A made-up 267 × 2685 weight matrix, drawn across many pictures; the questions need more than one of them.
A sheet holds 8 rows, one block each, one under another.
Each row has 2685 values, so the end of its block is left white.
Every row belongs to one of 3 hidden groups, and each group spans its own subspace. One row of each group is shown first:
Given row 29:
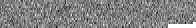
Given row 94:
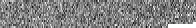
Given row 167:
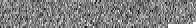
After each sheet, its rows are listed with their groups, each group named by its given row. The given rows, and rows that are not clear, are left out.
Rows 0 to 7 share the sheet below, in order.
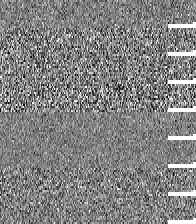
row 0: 94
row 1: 29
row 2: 29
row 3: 29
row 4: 94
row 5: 167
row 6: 167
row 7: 94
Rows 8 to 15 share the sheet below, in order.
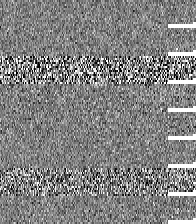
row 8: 167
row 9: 29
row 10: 29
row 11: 94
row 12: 29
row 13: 94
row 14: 29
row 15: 94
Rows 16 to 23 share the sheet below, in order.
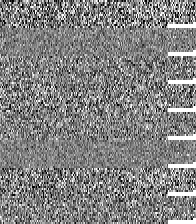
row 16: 94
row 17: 167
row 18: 94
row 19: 167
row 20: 29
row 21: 94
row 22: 94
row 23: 29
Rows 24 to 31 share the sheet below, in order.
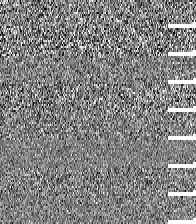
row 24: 167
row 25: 167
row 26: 29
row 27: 94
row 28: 167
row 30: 29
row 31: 94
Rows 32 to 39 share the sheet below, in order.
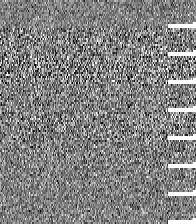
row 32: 94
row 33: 167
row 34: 29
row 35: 29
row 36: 94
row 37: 94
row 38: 94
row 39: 167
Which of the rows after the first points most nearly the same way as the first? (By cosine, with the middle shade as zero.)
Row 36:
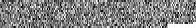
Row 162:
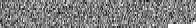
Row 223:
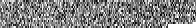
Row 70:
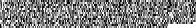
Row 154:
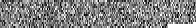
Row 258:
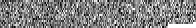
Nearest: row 154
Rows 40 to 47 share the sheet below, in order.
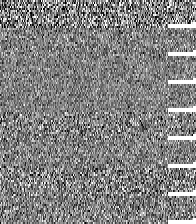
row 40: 29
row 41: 29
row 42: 167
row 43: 29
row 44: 167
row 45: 167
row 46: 94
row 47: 167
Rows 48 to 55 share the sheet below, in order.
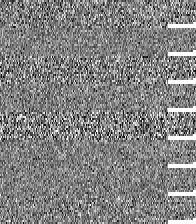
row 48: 94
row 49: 29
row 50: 29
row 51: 94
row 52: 167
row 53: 94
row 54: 167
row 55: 29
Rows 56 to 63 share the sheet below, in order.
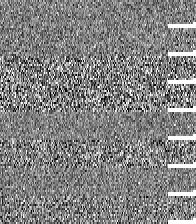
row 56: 94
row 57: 94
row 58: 29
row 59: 167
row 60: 94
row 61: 167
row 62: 29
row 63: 29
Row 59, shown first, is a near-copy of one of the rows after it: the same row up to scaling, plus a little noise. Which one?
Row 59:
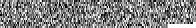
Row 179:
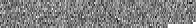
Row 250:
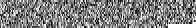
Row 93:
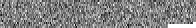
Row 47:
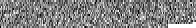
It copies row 93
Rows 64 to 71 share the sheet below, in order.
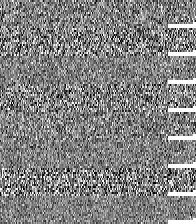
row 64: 167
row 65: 167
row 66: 94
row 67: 29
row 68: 94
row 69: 94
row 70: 29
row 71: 167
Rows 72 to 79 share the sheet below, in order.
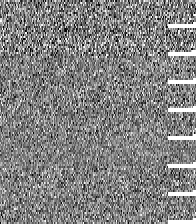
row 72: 29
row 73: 167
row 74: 94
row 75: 167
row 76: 167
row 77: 29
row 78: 94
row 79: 167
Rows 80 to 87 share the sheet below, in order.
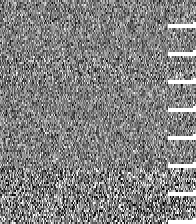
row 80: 167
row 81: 167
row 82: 29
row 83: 94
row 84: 167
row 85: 167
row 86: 94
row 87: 94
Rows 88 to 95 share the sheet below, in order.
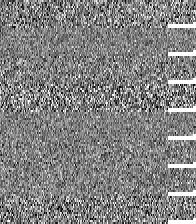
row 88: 94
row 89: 29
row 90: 167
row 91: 94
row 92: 29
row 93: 167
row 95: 29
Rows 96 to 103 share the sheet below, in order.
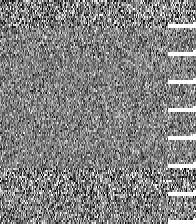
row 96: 94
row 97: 167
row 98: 94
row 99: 94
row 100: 29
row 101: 167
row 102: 29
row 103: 29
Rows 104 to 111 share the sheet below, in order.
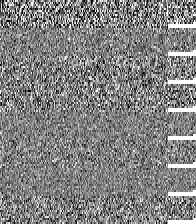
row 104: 29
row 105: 167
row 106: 167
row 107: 29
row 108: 29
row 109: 167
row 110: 29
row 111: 167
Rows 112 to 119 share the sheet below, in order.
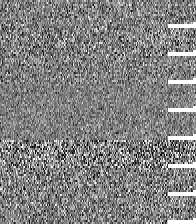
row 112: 29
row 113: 94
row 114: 29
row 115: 94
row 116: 167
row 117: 94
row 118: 29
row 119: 94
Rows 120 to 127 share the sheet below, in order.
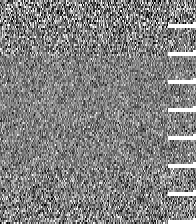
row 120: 29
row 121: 29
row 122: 29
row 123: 94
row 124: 167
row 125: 94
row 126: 94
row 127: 167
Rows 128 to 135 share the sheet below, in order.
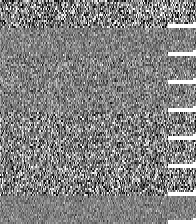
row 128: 94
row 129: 94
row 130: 29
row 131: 94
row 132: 94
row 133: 94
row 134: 167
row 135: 29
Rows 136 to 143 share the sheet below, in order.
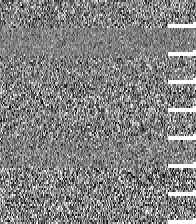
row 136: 94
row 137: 94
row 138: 94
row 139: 167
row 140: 167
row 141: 94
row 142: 94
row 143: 29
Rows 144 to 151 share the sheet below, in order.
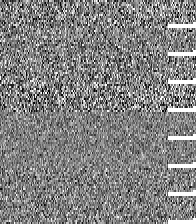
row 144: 94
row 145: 167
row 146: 29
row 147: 94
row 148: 29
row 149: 167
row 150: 29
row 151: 167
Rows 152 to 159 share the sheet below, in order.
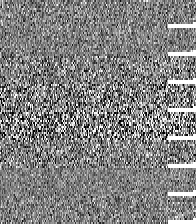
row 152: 29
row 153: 29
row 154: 94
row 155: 167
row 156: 94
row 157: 29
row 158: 94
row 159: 29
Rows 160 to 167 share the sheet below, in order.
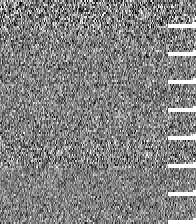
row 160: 167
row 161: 94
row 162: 29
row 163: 94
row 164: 29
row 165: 29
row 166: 94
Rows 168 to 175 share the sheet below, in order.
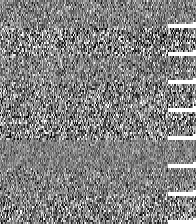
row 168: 29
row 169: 94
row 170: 94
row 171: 167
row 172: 167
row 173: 167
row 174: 29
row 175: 167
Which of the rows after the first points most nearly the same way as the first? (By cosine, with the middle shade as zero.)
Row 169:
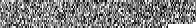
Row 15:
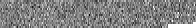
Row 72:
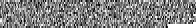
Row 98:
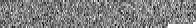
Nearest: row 15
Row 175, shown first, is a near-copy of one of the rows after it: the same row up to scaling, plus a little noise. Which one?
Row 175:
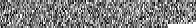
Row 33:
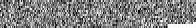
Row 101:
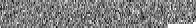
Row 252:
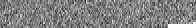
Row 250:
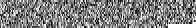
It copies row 252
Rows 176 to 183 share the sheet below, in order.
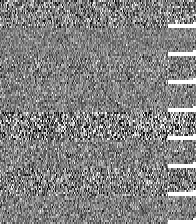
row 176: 29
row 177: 29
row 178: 29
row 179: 167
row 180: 94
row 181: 94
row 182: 29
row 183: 167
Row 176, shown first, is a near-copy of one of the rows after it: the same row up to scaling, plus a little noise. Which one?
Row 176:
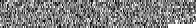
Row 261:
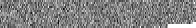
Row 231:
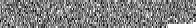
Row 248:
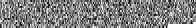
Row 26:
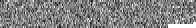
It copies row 26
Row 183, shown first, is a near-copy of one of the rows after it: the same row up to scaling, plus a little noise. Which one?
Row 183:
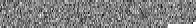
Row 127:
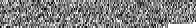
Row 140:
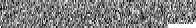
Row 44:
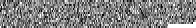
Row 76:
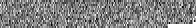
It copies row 44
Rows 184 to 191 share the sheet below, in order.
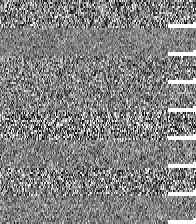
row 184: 29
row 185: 94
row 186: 94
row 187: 29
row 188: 29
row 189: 167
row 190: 94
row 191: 167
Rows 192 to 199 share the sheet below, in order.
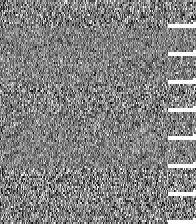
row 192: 167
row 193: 29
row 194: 94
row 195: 94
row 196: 167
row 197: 167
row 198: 29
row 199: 94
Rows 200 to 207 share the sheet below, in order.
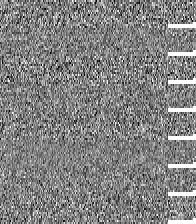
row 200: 167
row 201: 167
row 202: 29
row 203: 167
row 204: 167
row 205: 167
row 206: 167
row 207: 29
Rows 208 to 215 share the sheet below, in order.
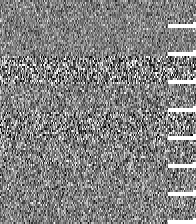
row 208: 29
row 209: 29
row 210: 29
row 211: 94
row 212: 167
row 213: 167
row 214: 167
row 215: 94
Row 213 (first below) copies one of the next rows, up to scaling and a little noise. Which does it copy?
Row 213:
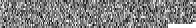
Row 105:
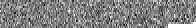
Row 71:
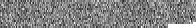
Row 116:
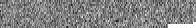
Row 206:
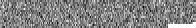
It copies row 206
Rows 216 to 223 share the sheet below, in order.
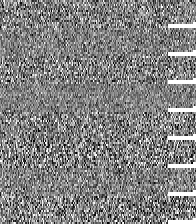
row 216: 167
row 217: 94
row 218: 29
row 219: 167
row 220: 94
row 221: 29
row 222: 29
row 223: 94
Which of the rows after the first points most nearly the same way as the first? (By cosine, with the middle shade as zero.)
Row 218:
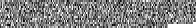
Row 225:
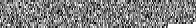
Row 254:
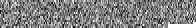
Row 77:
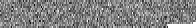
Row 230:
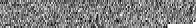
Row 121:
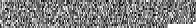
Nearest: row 121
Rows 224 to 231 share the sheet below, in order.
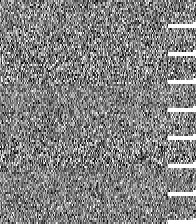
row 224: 94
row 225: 29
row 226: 29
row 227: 94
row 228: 94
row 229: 167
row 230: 167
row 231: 29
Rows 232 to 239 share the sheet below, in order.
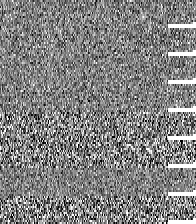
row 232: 167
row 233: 94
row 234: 94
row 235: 29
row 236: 29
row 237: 94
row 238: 94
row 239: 29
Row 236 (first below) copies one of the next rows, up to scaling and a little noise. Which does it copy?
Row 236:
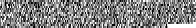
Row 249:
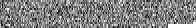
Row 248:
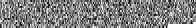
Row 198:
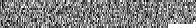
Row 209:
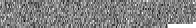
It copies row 209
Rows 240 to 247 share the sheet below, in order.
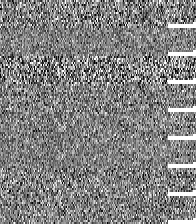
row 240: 167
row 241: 94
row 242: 94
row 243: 167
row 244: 94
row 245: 94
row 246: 167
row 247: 94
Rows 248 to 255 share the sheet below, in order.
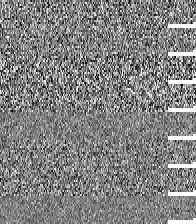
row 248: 29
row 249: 29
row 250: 167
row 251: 94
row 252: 167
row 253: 29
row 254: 167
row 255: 94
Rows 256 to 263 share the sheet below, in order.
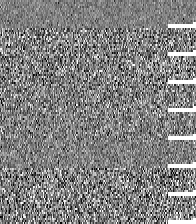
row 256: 167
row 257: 29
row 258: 94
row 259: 167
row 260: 167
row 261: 29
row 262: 94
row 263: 29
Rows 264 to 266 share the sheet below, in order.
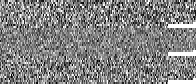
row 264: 94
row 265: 167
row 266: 29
